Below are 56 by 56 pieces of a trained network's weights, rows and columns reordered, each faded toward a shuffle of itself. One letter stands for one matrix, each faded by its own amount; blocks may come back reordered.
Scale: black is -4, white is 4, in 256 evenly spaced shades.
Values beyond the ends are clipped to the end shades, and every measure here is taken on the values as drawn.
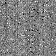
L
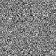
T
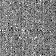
L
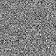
T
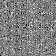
L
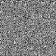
T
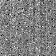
L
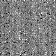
L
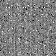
L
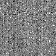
L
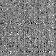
L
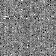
L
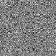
T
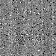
L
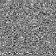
T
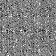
L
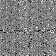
L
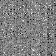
L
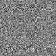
T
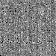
L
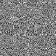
T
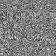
T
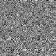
T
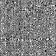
L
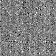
L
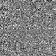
T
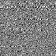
T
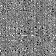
L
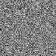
T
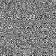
T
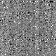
L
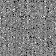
L
